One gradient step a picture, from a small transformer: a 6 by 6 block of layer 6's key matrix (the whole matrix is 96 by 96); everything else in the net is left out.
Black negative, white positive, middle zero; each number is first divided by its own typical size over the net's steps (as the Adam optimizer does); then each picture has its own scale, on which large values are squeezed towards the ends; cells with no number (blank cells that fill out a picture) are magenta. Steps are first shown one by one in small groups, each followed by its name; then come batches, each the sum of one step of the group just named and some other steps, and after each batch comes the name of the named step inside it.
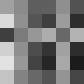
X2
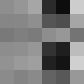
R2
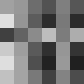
X2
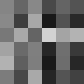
X2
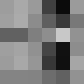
R2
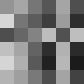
X2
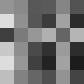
X2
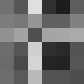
R2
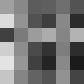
X2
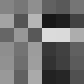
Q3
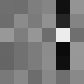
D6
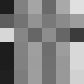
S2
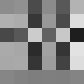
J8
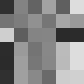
S2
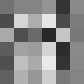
D6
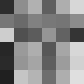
S2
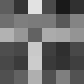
D6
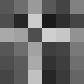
Q3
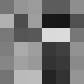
Q3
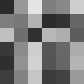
Q3
